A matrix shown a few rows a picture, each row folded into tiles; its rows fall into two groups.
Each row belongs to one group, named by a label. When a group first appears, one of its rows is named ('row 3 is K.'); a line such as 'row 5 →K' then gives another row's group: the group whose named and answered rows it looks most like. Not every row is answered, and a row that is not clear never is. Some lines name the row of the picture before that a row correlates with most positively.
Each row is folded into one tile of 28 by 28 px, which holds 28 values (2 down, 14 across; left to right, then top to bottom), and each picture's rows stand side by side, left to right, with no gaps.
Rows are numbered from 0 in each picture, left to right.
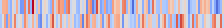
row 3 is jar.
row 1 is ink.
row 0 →ink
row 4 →ink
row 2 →ink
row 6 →ink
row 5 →jar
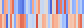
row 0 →jar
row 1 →ink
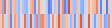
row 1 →ink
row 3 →ink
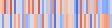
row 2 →ink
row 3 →jar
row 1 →ink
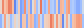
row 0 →ink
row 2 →jar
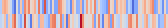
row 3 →ink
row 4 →jar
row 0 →ink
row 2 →ink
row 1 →ink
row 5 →ink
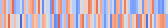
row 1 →ink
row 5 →jar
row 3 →ink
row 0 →ink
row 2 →ink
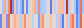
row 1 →ink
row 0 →ink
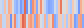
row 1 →jar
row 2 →ink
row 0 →ink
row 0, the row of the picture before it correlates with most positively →1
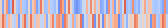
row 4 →jar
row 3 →ink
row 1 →jar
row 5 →ink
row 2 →jar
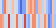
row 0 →jar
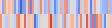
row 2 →ink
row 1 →jar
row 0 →jar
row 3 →ink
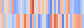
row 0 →jar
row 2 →jar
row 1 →ink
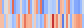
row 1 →jar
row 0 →jar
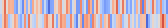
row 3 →jar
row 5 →jar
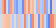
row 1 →ink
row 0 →ink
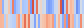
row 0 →jar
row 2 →ink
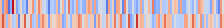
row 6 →jar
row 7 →ink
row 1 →ink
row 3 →ink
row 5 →jar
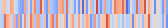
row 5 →ink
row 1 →jar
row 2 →ink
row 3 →jar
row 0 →ink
